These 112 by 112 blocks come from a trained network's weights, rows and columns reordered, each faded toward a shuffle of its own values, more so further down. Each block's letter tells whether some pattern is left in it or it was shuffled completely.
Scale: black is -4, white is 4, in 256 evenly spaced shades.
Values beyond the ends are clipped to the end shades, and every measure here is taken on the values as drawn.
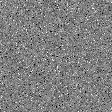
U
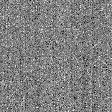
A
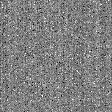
A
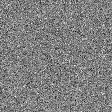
U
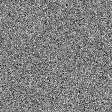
U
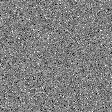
U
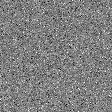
U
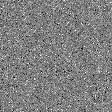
U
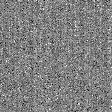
A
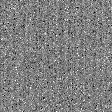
A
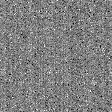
A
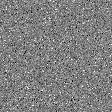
U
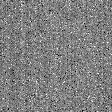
A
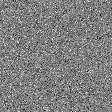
U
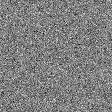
U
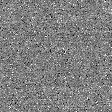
A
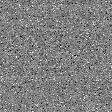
A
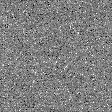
A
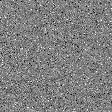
U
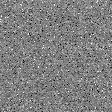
A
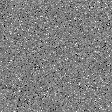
A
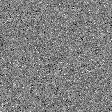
U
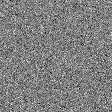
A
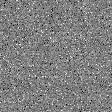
A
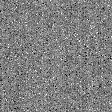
A
